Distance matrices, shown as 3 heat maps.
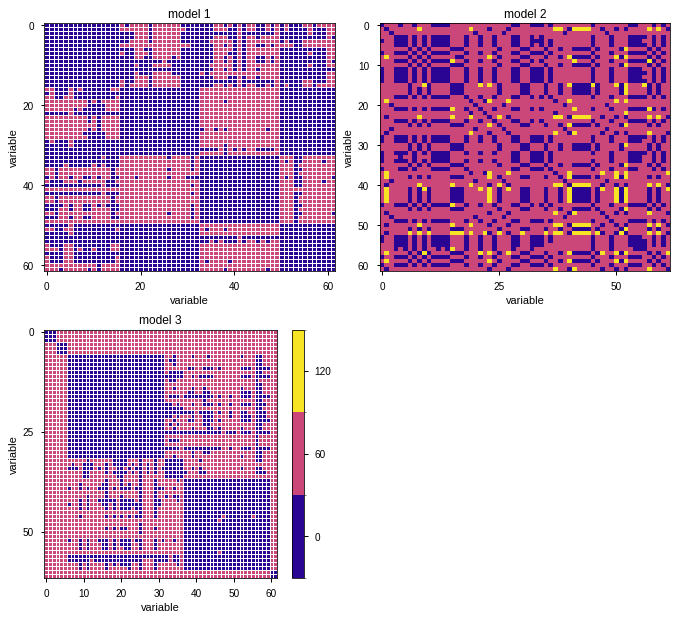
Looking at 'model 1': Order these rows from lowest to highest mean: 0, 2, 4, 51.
2, 51, 0, 4
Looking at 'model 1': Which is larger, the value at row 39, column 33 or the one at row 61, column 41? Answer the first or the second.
the second
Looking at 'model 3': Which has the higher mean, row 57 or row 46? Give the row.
46
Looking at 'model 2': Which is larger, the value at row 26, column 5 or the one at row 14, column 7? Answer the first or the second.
the first
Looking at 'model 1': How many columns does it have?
62
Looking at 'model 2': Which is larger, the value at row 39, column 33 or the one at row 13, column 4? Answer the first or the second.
the first
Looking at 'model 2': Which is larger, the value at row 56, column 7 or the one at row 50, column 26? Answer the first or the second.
the second
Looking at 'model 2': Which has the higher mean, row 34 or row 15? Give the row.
15
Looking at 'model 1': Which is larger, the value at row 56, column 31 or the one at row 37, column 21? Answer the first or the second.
the second
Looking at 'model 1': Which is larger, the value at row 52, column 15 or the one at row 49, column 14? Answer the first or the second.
the second
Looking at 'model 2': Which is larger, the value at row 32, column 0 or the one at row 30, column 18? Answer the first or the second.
the second
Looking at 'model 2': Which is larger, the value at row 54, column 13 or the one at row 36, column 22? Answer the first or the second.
the second
